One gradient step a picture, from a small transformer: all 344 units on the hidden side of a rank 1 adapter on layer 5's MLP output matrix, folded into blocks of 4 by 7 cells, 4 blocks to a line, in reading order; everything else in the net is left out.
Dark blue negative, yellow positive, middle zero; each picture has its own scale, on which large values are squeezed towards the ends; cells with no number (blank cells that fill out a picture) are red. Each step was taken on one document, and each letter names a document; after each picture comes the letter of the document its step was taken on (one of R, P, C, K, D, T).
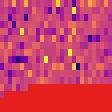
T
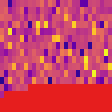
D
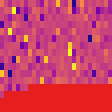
T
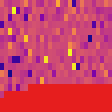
T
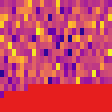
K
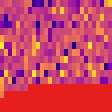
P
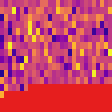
K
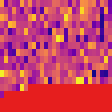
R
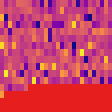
P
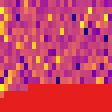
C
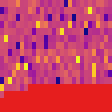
C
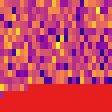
R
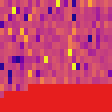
T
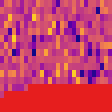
R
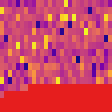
C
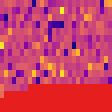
P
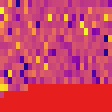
C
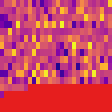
P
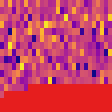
K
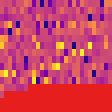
P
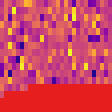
T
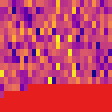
K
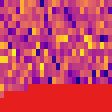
R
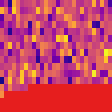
D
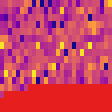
P
